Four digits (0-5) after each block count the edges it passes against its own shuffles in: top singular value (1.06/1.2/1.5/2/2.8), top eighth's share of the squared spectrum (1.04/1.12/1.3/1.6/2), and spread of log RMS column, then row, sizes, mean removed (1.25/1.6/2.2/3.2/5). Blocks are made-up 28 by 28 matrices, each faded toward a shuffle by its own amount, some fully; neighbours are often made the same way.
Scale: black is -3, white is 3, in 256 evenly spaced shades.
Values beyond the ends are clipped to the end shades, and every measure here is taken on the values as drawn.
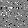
2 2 1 0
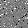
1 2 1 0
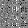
3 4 1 1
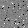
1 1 0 0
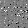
2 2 0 1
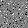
1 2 0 0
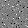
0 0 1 0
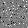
0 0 0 0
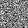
0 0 0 0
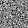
0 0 0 0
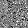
0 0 0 0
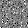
1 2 0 0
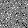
2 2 0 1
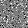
1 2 0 0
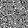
2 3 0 0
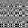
4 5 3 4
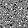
0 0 0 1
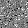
2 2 0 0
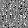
3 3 2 0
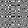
4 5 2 3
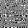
3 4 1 2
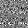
2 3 0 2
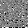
3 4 0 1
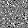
2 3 0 1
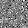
1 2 0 0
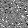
0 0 0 0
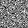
0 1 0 0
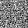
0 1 0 0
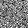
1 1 0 0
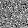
0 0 0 0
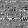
2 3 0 3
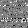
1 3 0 2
